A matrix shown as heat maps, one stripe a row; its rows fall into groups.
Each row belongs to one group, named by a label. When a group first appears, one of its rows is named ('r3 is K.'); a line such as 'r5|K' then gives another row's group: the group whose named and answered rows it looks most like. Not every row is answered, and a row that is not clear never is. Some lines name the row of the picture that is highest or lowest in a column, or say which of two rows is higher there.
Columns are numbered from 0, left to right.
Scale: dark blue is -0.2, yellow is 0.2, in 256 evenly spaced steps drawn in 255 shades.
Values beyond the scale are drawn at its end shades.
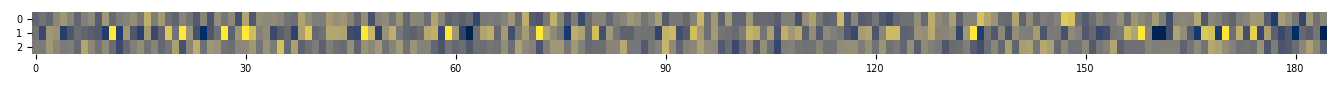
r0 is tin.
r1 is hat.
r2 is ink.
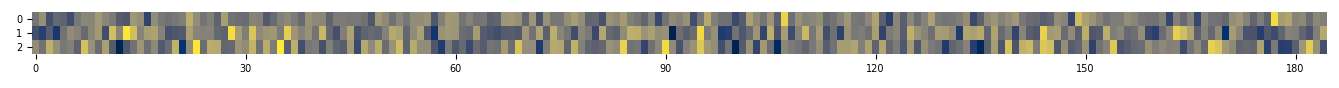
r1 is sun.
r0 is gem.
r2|ink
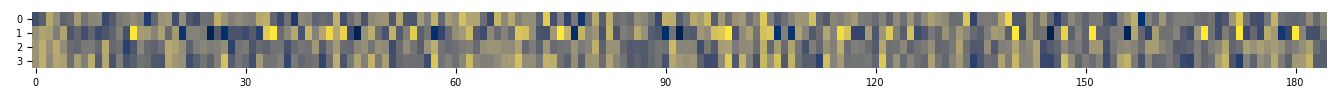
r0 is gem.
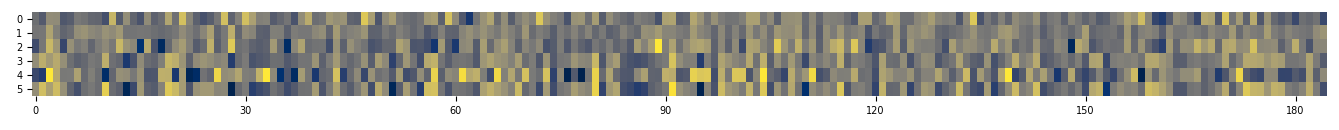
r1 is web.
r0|hat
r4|gem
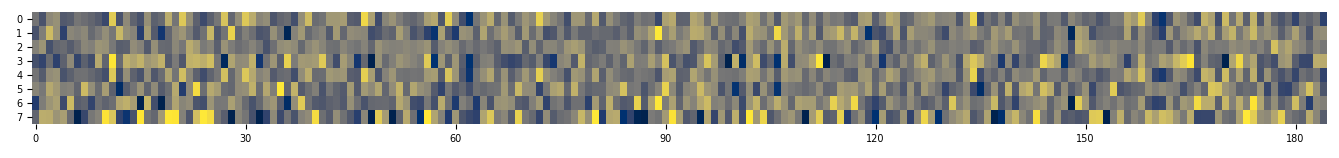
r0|hat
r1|web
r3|sun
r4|hat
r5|ink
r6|web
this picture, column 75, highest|5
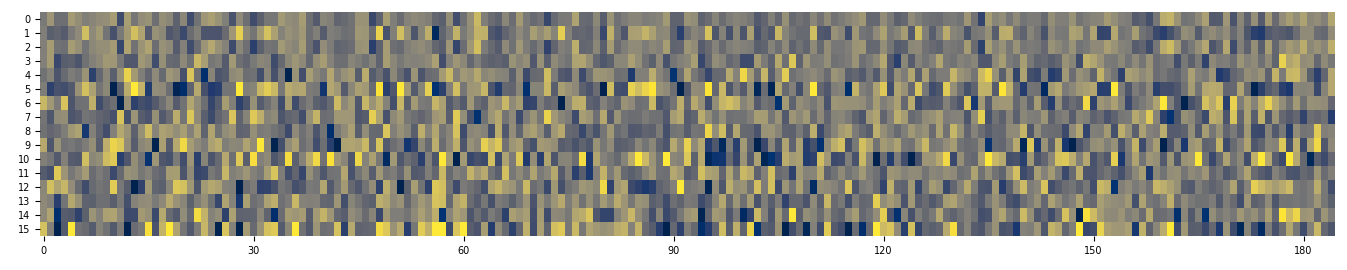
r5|sun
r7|hat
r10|tin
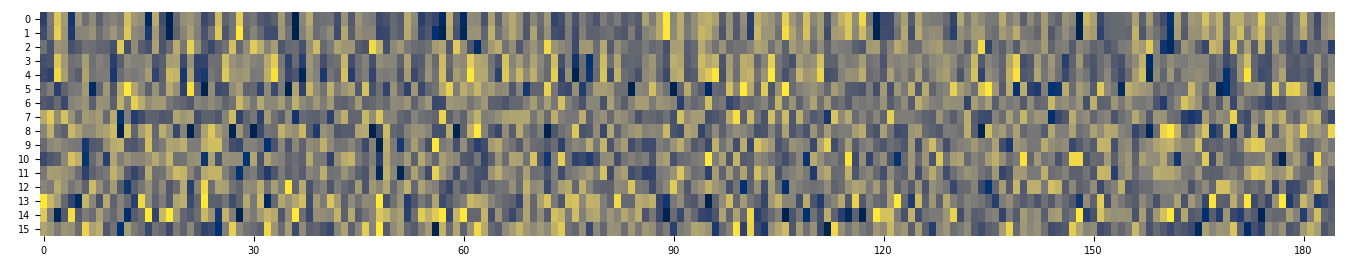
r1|web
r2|hat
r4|gem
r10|tin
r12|ink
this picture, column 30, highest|2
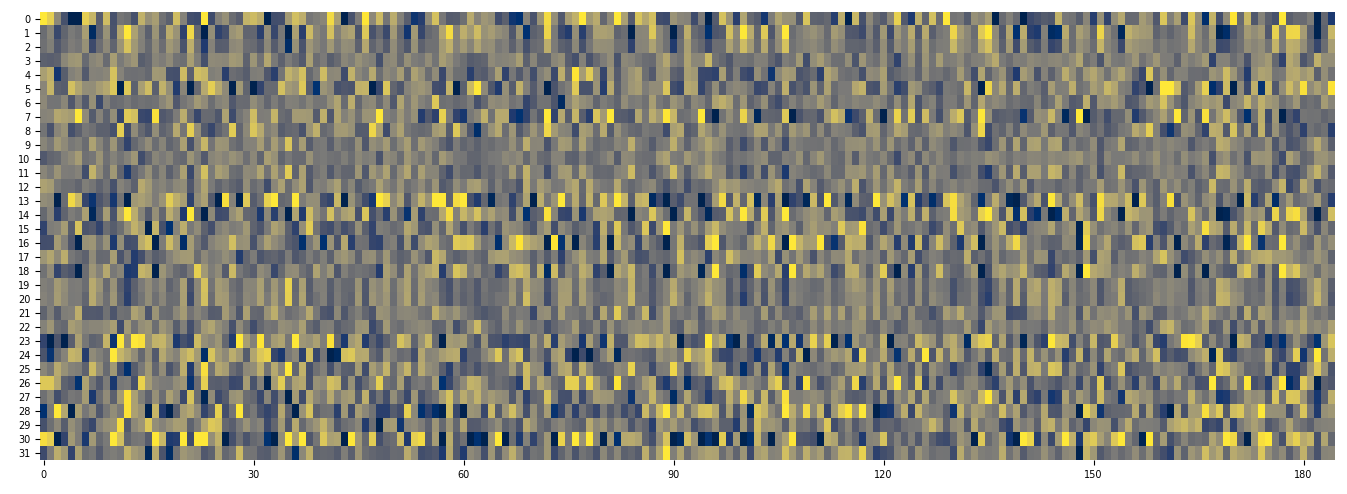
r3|tin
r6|sun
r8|hat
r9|ink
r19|ink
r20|ink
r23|sun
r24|tin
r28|web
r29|sun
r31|web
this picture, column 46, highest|0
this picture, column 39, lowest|5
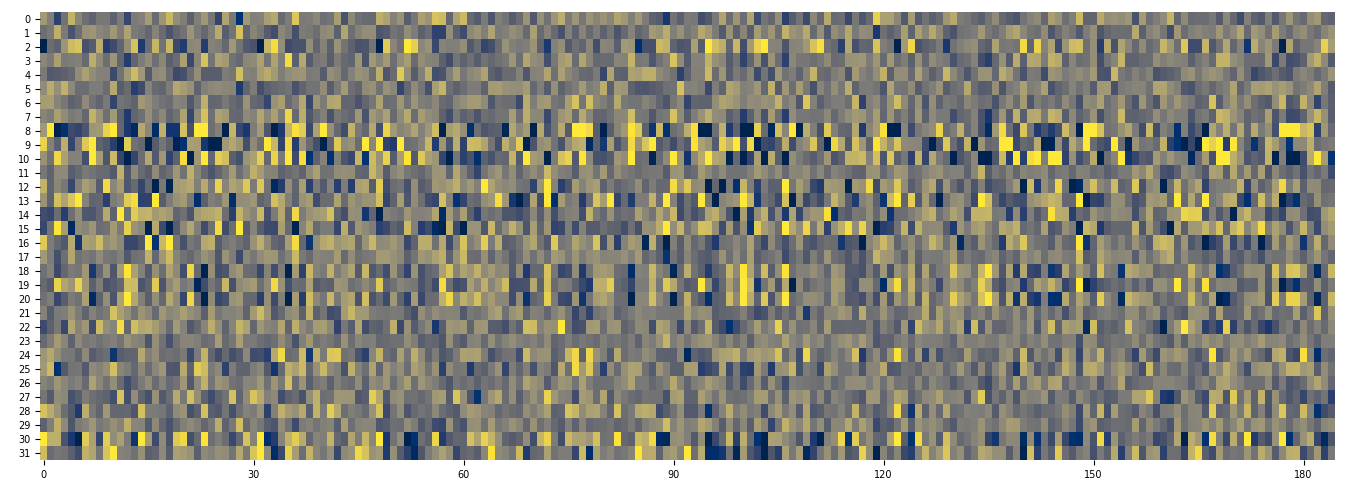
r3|ink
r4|sun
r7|ink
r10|ink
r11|hat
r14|sun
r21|tin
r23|web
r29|web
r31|tin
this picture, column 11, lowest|9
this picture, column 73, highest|16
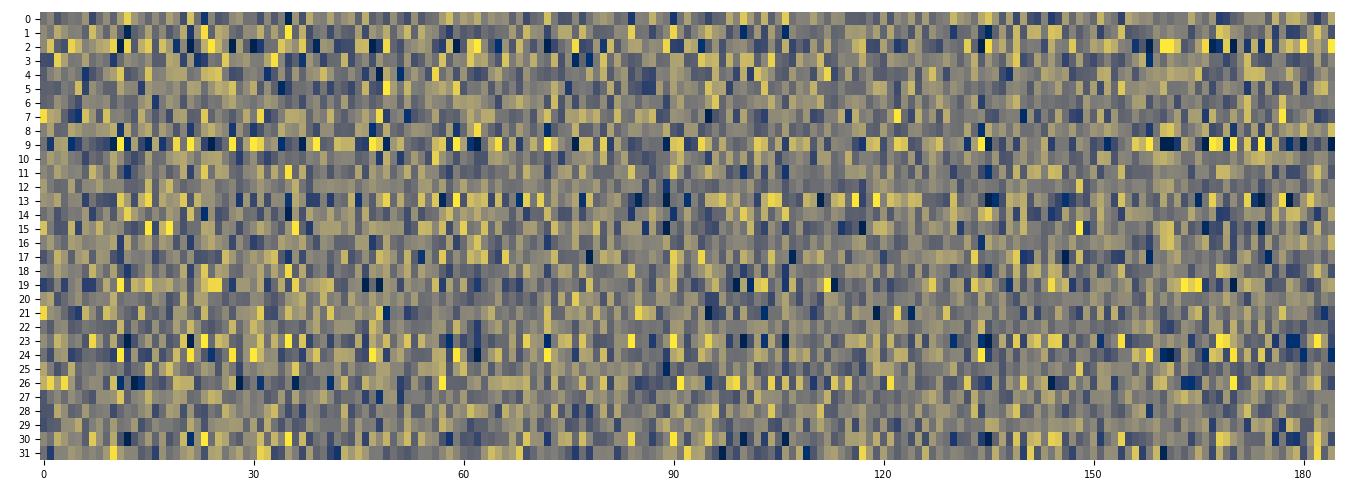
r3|gem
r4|sun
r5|tin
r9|hat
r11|ink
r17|gem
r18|ink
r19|sun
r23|ink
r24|hat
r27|sun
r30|ink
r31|tin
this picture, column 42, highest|9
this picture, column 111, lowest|13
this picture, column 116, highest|13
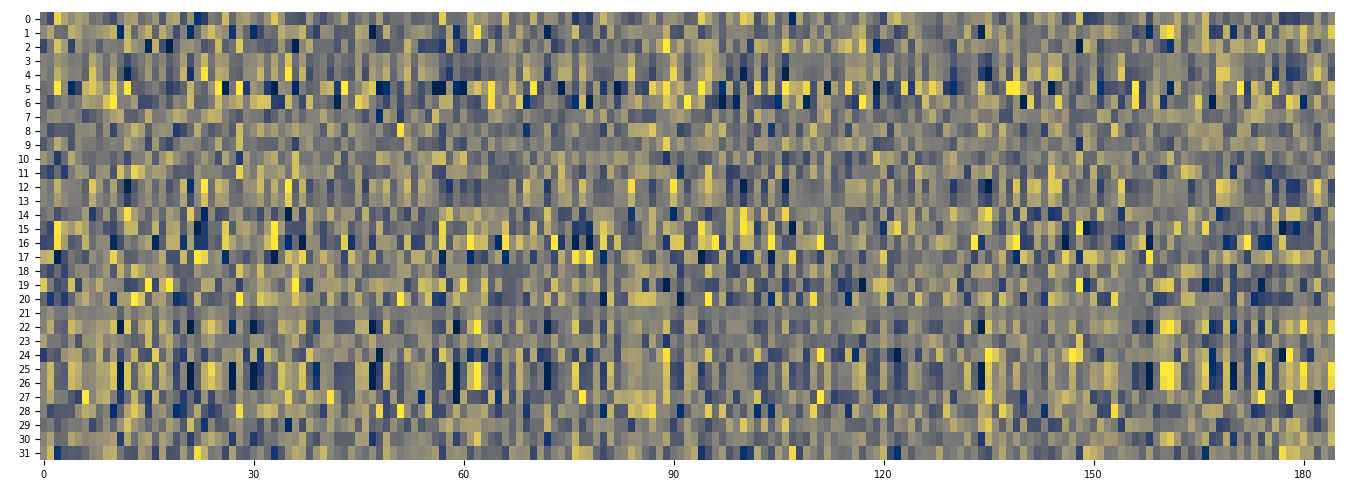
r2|web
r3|ink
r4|ink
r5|web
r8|sun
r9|web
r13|ink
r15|gem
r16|gem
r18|sun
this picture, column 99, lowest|6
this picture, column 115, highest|5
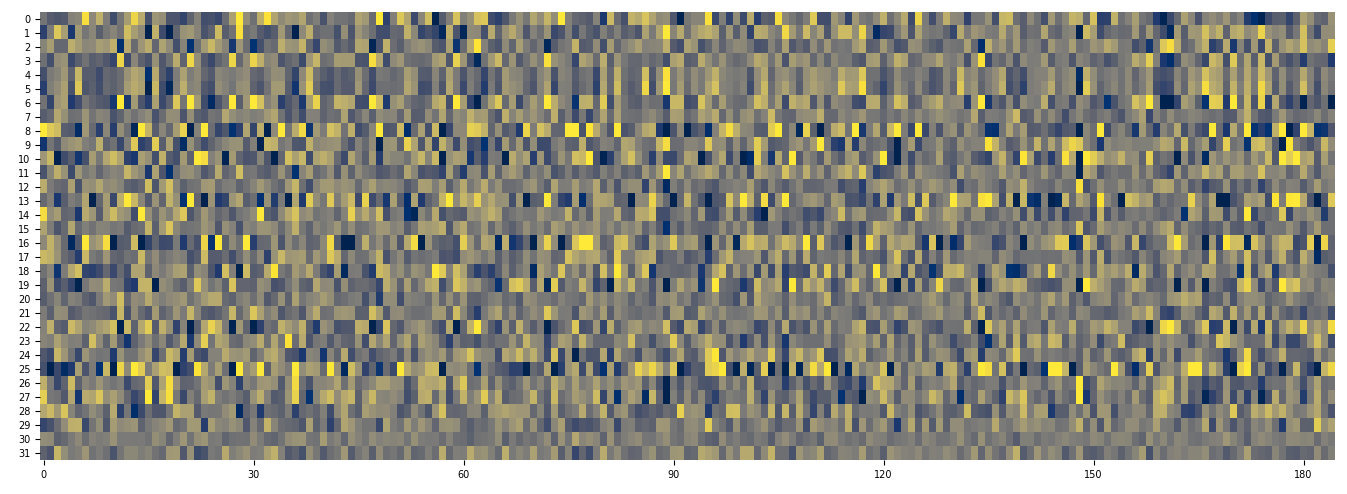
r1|web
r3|hat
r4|web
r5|web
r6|hat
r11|web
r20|sun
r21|hat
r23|ink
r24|gem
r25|sun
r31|gem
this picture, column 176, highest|13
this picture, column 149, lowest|27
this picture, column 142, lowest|13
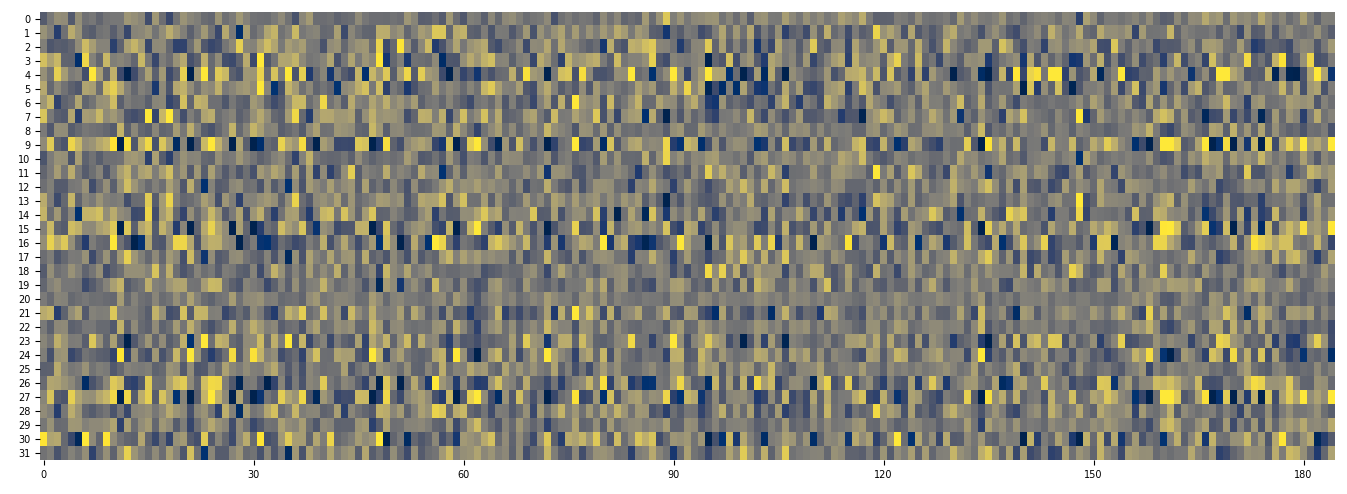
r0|web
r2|sun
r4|ink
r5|tin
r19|sun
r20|hat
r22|hat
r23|ink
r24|hat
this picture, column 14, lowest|16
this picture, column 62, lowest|24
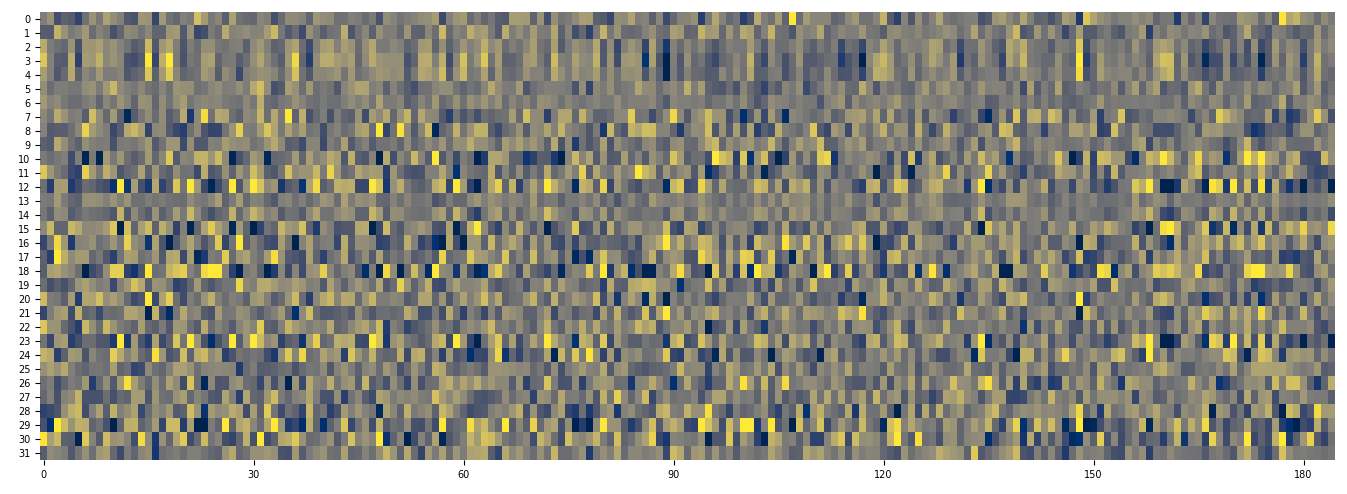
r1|gem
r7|ink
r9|gem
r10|sun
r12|hat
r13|web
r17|gem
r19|sun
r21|web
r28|tin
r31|gem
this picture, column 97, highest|10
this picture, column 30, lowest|15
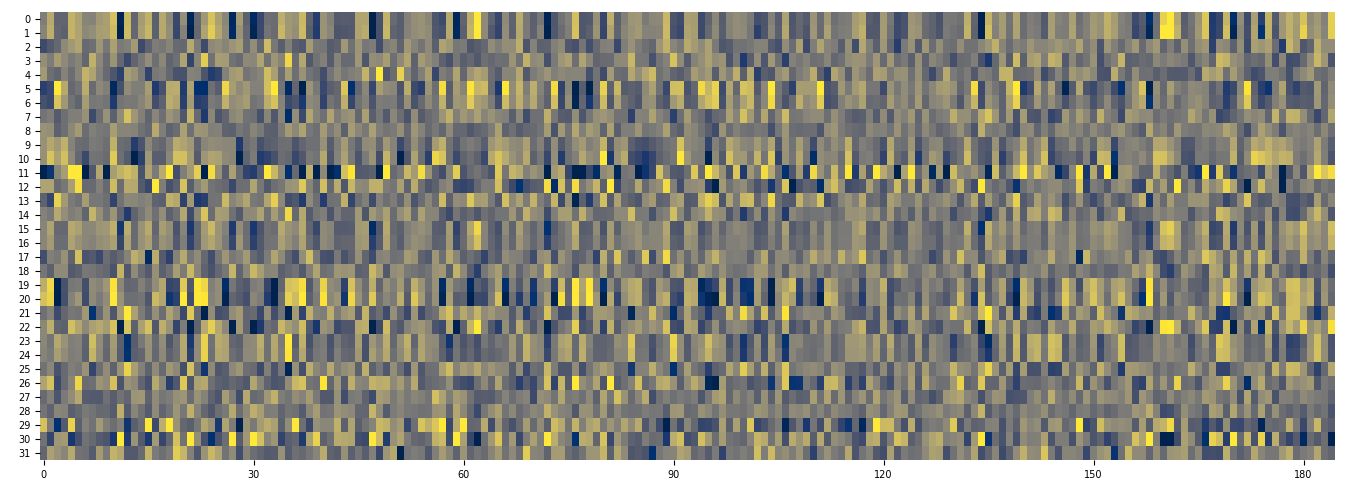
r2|tin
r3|ink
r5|gem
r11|tin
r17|web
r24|ink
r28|hat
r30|hat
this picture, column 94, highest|5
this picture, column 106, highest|21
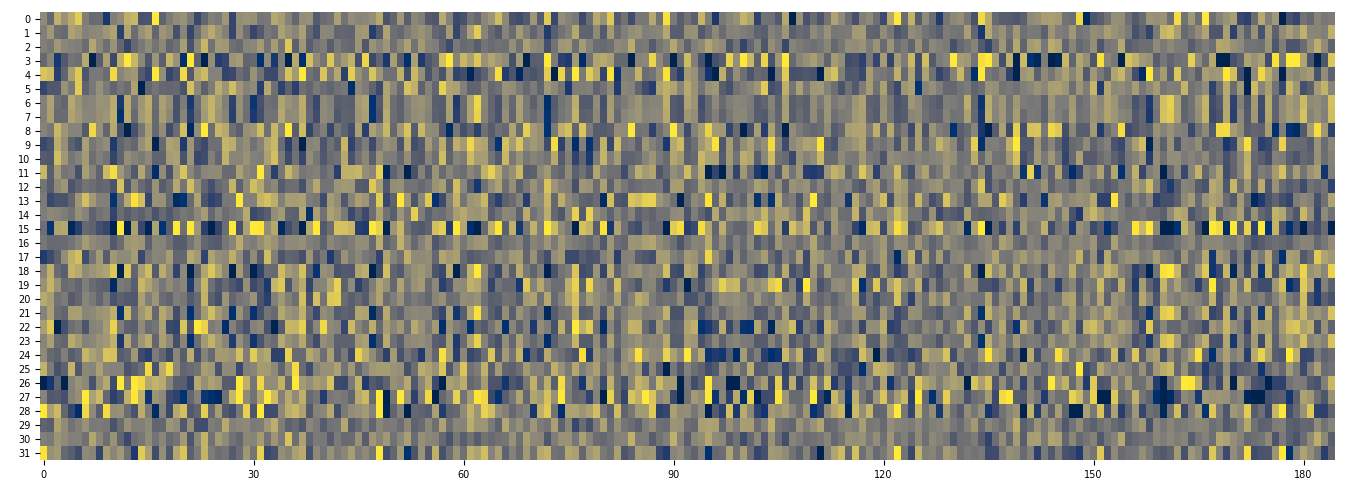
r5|tin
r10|gem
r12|hat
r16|sun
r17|tin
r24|tin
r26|sun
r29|gem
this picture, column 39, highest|15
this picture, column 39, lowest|18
